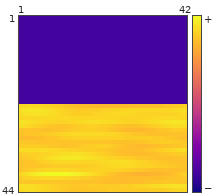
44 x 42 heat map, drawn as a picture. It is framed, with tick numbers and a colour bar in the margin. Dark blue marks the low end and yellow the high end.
The table splits into 2 rows of 1 panel. Panel 1,1: very low, flat. Panel 2,1: very high, streaked across, faint in contrast.
